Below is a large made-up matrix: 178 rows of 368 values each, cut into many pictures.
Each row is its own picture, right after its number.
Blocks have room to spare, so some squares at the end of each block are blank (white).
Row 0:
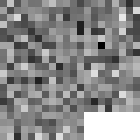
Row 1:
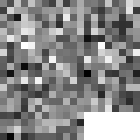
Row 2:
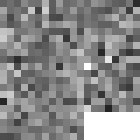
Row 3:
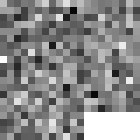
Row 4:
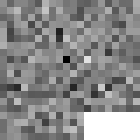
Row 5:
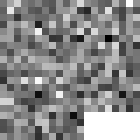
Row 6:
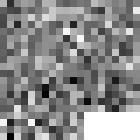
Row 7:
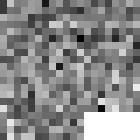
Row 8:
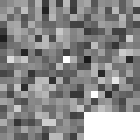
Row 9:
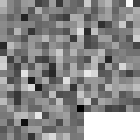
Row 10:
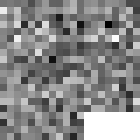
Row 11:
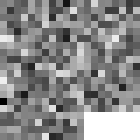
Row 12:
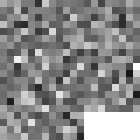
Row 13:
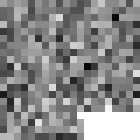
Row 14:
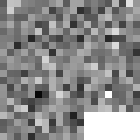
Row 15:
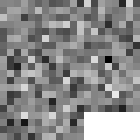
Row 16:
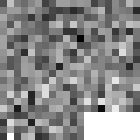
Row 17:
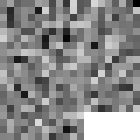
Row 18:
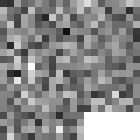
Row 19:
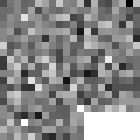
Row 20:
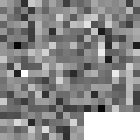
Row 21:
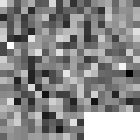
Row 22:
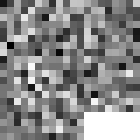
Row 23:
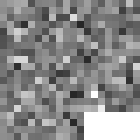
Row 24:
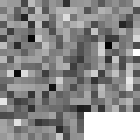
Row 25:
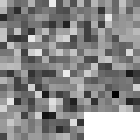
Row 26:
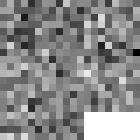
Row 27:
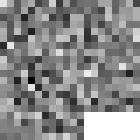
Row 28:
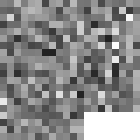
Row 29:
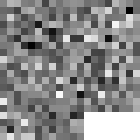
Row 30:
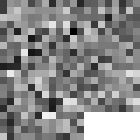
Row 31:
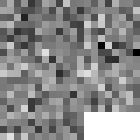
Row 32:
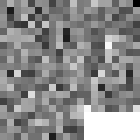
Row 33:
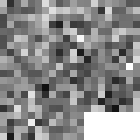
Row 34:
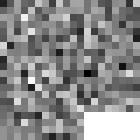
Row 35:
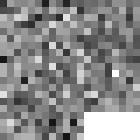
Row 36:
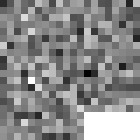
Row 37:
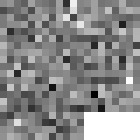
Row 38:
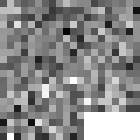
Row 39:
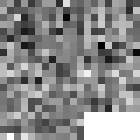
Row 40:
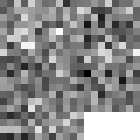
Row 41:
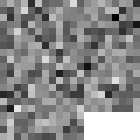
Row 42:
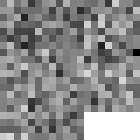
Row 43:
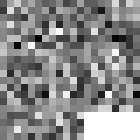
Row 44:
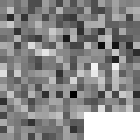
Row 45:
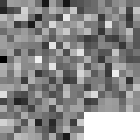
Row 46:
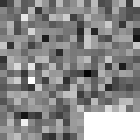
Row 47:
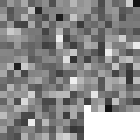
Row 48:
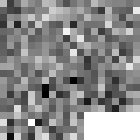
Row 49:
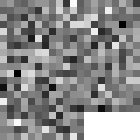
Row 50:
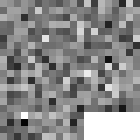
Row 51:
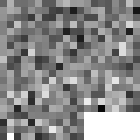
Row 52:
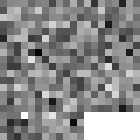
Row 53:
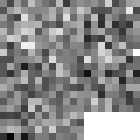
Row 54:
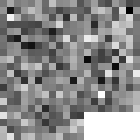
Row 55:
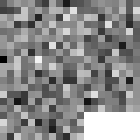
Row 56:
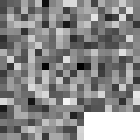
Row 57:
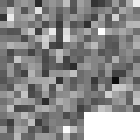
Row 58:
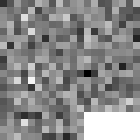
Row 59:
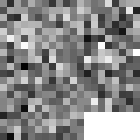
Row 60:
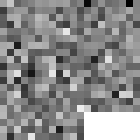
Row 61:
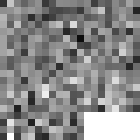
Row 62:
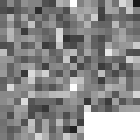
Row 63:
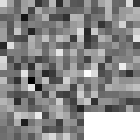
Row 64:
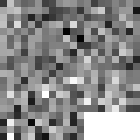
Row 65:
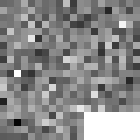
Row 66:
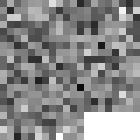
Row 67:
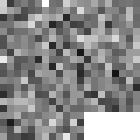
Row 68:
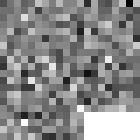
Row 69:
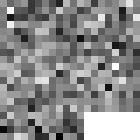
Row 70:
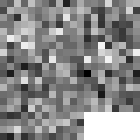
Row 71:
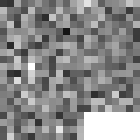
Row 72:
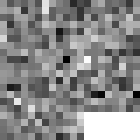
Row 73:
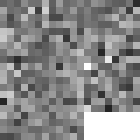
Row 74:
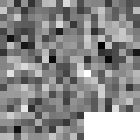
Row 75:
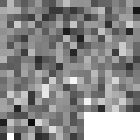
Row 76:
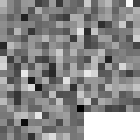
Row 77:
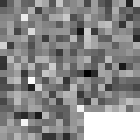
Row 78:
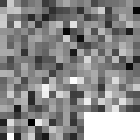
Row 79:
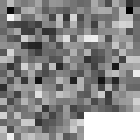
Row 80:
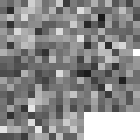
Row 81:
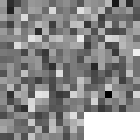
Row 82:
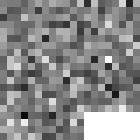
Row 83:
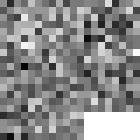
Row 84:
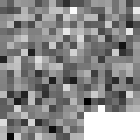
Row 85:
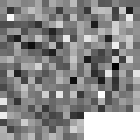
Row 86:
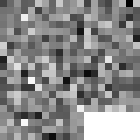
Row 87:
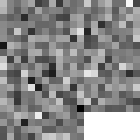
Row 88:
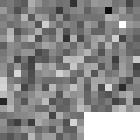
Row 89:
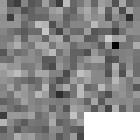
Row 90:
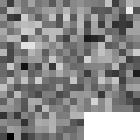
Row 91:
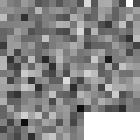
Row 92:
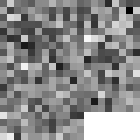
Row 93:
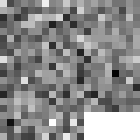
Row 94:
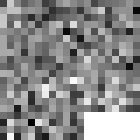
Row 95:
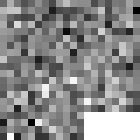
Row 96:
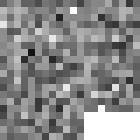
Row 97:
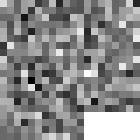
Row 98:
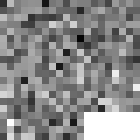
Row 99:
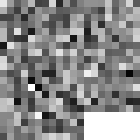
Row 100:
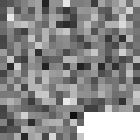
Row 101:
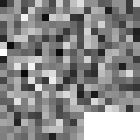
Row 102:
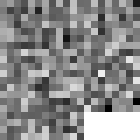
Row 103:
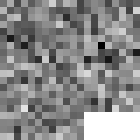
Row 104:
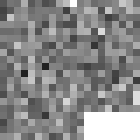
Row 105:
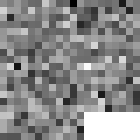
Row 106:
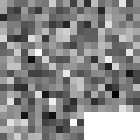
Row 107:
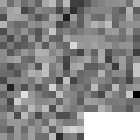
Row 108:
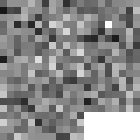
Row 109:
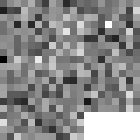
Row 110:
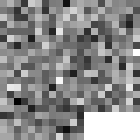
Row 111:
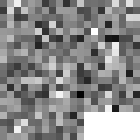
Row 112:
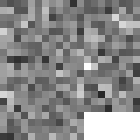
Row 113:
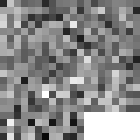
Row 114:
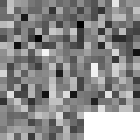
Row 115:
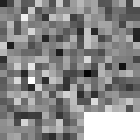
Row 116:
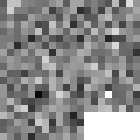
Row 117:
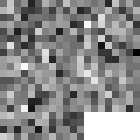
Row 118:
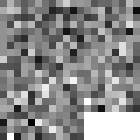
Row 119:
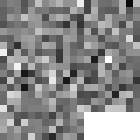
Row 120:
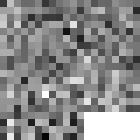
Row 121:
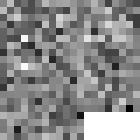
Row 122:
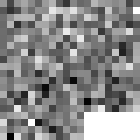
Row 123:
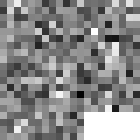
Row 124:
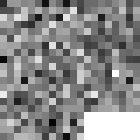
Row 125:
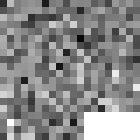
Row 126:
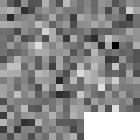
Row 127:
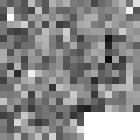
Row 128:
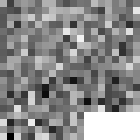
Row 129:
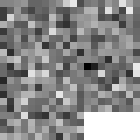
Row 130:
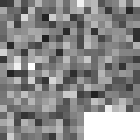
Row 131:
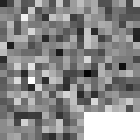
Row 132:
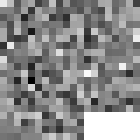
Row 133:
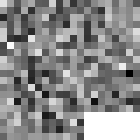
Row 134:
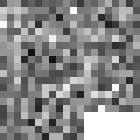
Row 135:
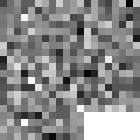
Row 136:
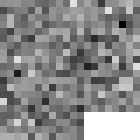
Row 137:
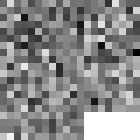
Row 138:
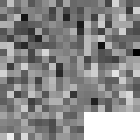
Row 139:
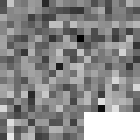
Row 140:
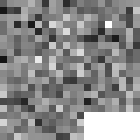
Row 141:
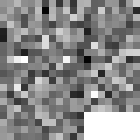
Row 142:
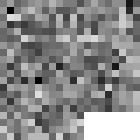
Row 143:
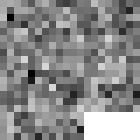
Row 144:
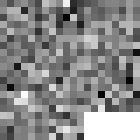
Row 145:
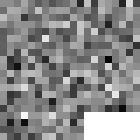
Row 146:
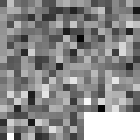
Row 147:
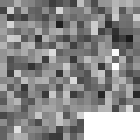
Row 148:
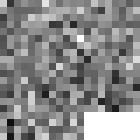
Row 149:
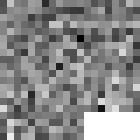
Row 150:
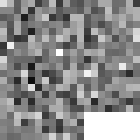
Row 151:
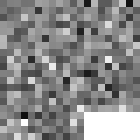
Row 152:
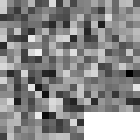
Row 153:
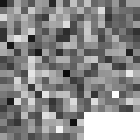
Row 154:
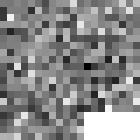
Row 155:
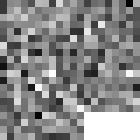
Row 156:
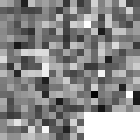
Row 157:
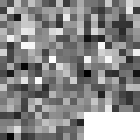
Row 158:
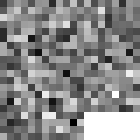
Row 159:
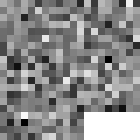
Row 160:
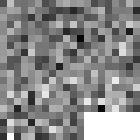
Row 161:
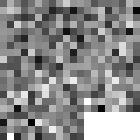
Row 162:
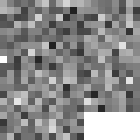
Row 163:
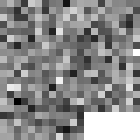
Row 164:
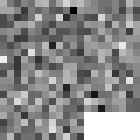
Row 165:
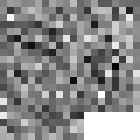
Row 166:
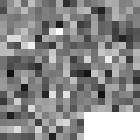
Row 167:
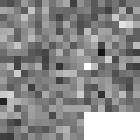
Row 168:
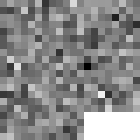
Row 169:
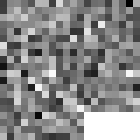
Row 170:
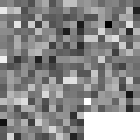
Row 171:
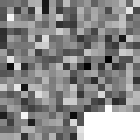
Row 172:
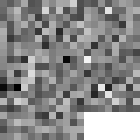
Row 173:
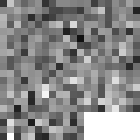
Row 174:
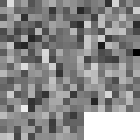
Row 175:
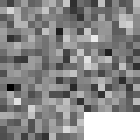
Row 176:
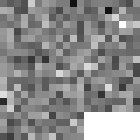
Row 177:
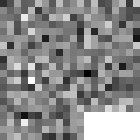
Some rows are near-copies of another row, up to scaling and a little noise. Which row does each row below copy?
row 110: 163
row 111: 123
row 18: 71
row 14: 116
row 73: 2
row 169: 155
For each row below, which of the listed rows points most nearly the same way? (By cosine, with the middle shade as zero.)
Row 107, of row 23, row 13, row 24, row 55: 13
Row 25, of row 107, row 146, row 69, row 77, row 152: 152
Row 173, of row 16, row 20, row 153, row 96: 16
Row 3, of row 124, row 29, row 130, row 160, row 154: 160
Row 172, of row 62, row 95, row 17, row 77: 17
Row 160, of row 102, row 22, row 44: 22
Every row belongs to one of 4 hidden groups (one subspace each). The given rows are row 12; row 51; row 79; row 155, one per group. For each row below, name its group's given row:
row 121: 79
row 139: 51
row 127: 12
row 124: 51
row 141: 12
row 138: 79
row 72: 12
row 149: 51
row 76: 155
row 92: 79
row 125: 51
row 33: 51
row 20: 12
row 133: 155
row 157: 79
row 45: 51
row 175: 12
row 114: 79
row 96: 51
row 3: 51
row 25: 155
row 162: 51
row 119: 155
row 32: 12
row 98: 51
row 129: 12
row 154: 12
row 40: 79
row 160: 51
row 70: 79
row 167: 12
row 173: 51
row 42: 79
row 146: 51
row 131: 155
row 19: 155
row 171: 12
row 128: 51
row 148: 51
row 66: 79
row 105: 12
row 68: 155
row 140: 51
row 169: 155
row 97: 155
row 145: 155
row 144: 12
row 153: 155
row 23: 12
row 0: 79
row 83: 79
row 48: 51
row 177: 155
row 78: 51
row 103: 79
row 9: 155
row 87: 155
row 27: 155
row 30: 155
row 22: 155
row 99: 155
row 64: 51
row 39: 79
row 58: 155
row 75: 51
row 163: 12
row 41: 12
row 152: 155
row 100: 12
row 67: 51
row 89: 79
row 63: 155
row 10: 51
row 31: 79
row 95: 51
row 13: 12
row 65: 12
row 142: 79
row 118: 51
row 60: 155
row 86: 155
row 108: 51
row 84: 51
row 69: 79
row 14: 79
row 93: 51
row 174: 79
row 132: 155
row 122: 51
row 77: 155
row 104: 12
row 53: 79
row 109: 51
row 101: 155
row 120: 51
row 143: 12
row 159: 155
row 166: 79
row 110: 12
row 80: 79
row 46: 155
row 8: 12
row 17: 12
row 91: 155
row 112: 12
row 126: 79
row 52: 155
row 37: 12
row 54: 79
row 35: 51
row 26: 79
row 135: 155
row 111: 79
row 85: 79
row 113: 51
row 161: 51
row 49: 12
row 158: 155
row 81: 79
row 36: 155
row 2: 12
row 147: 79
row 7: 51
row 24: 12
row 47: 12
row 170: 51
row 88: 12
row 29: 79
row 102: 12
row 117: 79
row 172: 12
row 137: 79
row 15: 155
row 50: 155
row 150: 155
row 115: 155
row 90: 79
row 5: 79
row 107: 12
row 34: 155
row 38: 51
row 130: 155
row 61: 51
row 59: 79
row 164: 51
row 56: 12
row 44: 79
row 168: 12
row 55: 51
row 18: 155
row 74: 79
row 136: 12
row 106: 155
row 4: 12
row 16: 51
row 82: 155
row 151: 155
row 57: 12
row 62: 12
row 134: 51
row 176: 12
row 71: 155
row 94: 51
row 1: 79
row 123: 79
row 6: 51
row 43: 79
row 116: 79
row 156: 12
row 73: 12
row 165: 79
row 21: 155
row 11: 12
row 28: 79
